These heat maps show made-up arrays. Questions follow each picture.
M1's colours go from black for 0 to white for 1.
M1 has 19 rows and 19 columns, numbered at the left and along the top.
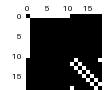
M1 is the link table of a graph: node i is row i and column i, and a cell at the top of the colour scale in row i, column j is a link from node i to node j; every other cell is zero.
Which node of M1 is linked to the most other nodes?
node 0
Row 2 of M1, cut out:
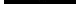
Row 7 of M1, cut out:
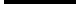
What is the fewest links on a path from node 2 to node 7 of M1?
2
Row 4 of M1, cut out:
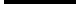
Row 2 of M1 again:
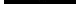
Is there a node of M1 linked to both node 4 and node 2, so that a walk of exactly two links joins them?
yes
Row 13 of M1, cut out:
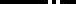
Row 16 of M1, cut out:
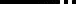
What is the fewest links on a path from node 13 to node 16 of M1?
3
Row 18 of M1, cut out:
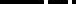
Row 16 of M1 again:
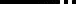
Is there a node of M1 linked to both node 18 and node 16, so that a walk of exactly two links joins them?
yes
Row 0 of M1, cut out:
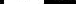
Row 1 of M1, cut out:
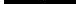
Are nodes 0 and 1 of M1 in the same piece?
yes
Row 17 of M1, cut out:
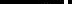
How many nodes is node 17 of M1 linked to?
2
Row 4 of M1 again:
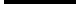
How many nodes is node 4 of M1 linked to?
1
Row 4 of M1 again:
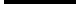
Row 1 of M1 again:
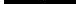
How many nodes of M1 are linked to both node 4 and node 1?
1
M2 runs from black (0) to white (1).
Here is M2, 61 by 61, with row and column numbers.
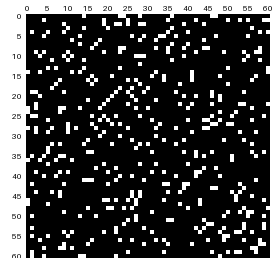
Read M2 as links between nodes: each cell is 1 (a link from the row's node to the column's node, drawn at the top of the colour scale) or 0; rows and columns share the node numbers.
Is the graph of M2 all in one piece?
yes
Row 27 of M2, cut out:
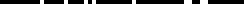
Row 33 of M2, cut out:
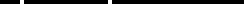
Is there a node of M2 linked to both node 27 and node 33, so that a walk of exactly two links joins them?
no
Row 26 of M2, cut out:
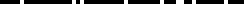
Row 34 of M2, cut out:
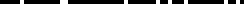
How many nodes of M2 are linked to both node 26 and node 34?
3
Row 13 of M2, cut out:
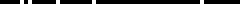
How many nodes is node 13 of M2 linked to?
6
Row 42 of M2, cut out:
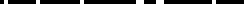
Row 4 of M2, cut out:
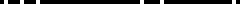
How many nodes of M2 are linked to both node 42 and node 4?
4
